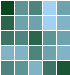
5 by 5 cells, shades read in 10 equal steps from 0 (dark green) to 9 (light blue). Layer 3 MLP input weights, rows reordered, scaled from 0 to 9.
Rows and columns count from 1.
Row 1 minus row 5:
-4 0 -3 6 5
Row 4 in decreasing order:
7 7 7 6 4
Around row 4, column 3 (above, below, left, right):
2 7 7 6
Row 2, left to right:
2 6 6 9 7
